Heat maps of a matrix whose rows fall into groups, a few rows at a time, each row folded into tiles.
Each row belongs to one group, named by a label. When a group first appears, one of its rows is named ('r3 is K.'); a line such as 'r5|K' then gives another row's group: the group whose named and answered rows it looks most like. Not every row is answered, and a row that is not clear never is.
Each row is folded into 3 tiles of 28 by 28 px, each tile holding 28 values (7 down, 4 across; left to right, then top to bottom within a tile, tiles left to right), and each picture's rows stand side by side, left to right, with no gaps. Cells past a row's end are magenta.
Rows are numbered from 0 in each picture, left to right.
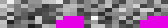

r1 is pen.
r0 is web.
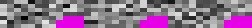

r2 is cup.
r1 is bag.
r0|cup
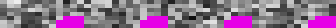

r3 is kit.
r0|kit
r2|cup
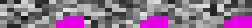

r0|cup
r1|cup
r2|bag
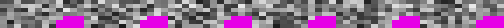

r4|kit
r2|cup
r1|cup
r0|bag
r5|pen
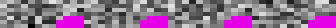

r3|cup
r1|pen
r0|web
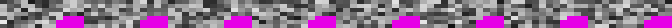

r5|web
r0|cup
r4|bag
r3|cup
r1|bag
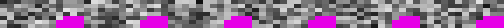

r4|pen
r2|kit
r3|bag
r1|kit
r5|pen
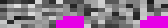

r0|bag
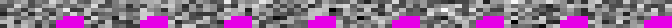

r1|web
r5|bag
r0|pen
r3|web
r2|web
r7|pen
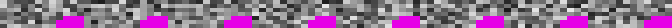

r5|cup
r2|bag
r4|kit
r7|pen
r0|pen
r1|bag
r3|cup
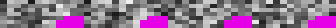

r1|kit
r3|web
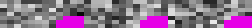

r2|cup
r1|kit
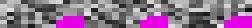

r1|cup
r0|web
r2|kit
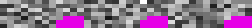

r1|bag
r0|pen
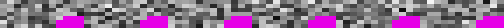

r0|web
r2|kit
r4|web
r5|kit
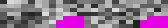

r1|pen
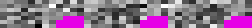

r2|web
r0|pen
